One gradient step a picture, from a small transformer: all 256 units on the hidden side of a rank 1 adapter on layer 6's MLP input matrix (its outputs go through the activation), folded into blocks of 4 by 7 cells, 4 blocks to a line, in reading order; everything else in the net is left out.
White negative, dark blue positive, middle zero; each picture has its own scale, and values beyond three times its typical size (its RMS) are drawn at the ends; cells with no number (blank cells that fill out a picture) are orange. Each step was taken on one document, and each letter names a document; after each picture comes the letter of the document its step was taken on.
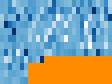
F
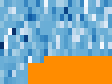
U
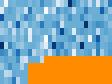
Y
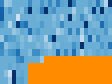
Y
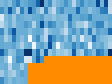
F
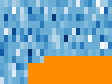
U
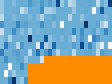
Y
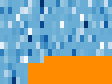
Y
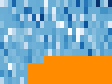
U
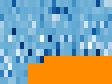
F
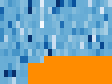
Y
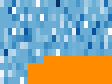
U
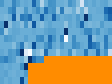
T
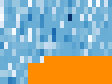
Y
